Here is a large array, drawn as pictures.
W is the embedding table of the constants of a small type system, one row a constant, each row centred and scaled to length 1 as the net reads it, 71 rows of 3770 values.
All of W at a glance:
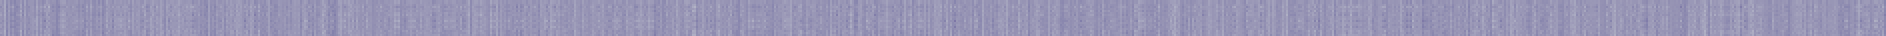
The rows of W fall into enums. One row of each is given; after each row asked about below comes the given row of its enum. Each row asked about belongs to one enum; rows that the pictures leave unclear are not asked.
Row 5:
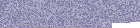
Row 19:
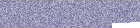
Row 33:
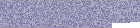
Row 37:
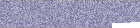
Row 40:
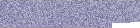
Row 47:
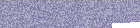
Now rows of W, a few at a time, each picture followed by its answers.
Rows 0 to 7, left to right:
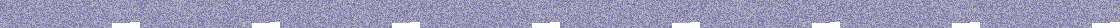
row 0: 33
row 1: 5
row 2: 19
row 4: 19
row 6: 33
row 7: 33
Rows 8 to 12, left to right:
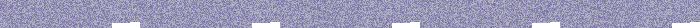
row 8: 33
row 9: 33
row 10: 47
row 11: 19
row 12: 47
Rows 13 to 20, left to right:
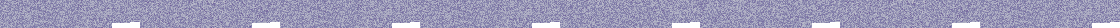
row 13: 47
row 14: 19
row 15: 47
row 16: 47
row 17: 33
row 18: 5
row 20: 47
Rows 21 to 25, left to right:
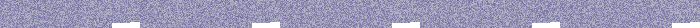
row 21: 47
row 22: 40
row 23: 33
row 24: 19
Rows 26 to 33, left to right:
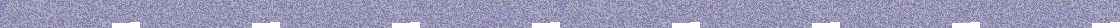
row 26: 5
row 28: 33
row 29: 33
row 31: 33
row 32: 19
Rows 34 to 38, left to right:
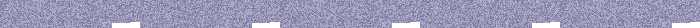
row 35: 47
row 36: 5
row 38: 5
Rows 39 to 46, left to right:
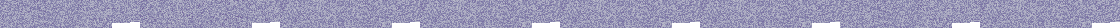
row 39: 47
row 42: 5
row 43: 5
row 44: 5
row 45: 47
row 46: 5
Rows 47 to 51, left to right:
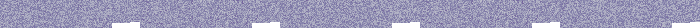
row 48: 37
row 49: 33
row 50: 37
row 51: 5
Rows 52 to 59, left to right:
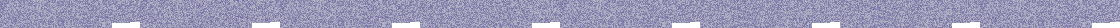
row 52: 5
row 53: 40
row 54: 5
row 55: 33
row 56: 5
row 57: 47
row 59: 5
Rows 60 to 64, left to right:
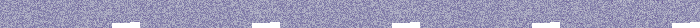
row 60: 47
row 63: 47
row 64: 37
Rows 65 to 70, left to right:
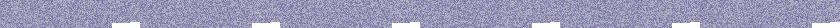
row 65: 37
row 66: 33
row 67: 33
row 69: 47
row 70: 40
